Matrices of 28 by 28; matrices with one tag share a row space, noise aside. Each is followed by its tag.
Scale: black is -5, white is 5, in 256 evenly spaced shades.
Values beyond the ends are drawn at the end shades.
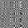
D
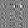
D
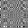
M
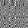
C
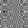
M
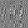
D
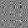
D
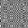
M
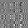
D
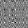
C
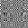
M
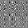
C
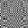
M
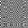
M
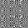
D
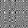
C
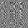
D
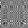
M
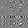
D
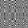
C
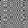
M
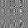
D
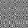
C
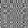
M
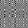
C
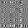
D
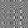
D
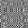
M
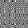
C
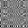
M
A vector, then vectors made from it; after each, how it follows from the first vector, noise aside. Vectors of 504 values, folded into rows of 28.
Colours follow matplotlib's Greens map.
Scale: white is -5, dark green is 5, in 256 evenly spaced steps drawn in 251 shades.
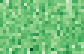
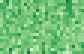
negated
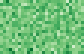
sign-scrambled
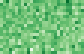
negated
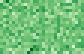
sign-scrambled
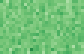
shrunk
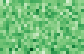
sign-scrambled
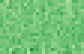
shrunk
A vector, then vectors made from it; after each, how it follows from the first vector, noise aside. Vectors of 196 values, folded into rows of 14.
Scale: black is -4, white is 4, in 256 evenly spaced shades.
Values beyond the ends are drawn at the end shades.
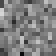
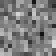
reversed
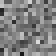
sign-scrambled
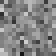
sign-scrambled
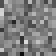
sign-scrambled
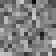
reversed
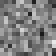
reversed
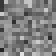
sign-scrambled
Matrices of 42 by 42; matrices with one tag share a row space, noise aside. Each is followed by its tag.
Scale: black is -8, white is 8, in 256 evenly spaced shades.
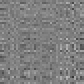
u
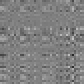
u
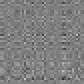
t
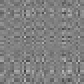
t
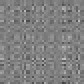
t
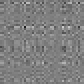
t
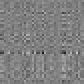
t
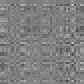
u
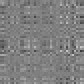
u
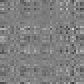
u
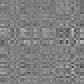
u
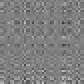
t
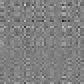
t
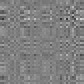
u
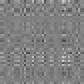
t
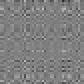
t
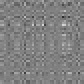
t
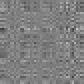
u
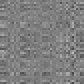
u
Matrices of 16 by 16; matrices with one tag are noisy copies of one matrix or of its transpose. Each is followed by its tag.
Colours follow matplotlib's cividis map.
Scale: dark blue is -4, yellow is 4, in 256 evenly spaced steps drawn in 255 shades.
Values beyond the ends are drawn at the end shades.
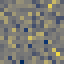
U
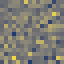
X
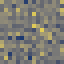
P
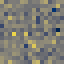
P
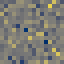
U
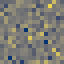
U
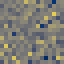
X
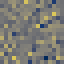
X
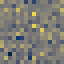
P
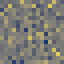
U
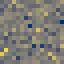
U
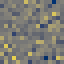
X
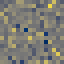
U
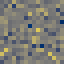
U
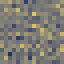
P
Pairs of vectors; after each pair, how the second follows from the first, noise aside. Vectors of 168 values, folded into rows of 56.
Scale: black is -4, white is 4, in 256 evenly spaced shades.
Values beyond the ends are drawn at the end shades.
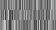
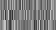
copied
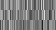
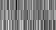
shuffled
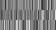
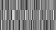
shuffled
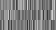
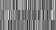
copied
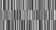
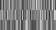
shuffled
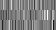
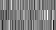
copied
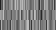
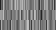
copied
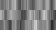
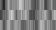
reversed
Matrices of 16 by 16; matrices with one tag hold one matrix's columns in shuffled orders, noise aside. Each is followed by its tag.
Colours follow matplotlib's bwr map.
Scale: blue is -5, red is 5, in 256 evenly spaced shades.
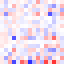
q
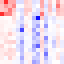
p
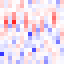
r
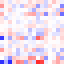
q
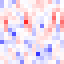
r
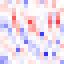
r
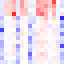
p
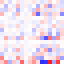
q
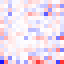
q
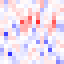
r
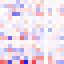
q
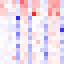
p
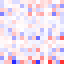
q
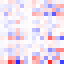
q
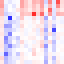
p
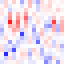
r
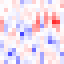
r
